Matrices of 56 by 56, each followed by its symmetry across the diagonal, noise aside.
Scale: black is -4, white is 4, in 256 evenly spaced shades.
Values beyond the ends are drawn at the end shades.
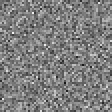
symmetric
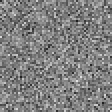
symmetric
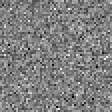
neither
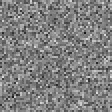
neither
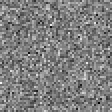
neither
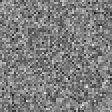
symmetric
